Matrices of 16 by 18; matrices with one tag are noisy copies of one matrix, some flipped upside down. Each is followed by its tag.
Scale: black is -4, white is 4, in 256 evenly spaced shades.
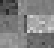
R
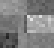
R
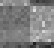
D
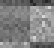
D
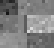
R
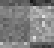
D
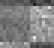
D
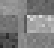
R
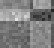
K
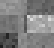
R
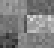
R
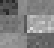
R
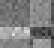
K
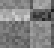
K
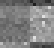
D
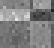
K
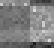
D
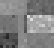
R
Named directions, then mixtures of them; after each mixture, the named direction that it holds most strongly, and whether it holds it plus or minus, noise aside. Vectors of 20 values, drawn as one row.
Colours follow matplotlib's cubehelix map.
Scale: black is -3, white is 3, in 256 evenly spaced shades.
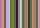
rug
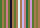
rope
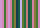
rug, plus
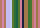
rug, plus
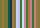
rope, plus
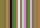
rope, plus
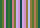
rug, minus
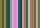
rug, minus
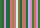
rug, minus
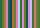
rope, plus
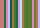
rug, plus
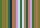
rope, plus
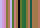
rope, minus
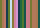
rope, minus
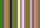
rope, plus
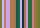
rug, plus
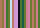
rope, minus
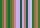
rug, minus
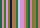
rope, plus
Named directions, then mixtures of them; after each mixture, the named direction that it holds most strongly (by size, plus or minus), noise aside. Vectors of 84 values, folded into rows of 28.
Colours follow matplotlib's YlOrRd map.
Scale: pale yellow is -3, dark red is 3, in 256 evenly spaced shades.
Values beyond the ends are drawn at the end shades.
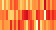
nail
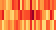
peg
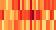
peg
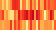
peg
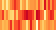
nail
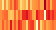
nail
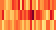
peg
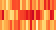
peg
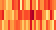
peg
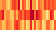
peg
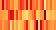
nail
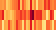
peg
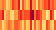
peg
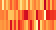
nail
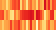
peg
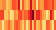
peg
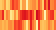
nail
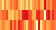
nail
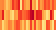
peg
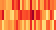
peg
